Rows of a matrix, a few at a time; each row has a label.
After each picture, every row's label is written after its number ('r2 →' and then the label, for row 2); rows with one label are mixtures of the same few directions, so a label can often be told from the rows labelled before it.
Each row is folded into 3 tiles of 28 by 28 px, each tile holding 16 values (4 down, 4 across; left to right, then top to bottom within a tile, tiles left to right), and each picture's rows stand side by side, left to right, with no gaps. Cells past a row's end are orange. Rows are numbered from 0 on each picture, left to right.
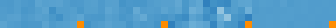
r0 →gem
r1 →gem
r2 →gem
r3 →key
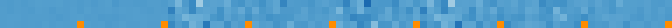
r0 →gem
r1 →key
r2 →key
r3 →key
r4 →key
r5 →key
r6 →gem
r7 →key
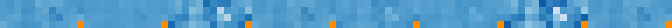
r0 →gem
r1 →gem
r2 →gem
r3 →gem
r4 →gem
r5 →gem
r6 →gem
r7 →gem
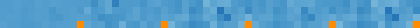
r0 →gem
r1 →key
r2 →gem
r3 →gem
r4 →gem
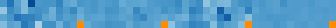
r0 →key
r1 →gem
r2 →gem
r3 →key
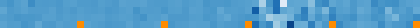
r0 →key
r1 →gem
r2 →gem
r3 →key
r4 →gem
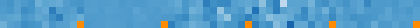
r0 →gem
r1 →gem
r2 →gem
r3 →key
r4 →key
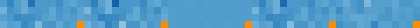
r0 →key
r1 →key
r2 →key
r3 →key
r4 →key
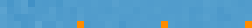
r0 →key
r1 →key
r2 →gem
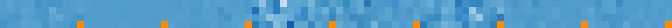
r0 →gem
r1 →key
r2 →gem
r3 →key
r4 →key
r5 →gem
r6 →key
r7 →key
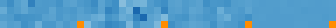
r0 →key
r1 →gem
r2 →gem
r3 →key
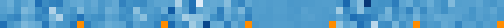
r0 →gem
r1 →gem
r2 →key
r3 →gem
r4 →key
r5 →key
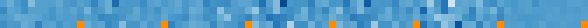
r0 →key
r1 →key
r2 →gem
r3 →key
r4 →key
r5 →key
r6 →key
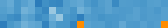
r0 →gem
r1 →key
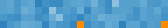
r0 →gem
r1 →key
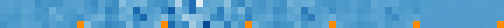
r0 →gem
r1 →gem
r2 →key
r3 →gem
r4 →gem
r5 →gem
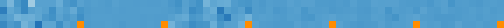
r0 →key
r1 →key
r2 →gem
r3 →gem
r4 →gem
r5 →key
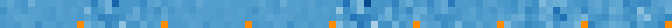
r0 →key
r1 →key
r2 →key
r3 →key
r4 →key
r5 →key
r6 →gem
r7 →gem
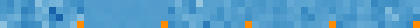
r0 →gem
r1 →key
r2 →key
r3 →gem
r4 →gem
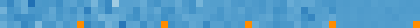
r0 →key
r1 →key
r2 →key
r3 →gem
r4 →gem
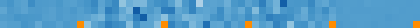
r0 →key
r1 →gem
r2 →key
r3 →key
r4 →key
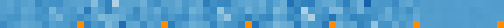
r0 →gem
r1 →key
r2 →gem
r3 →gem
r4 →key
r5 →gem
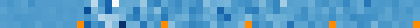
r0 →key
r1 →key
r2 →gem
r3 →key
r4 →key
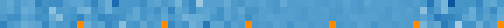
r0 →gem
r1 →key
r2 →key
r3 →key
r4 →key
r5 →key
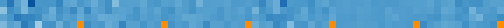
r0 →key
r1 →key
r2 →key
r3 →key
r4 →gem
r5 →gem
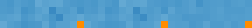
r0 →gem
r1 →gem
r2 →key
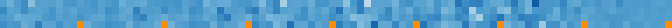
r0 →key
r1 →gem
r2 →gem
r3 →key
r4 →key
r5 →gem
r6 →key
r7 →key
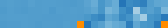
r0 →key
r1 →gem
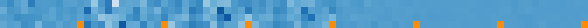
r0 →key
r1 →key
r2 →gem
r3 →gem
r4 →key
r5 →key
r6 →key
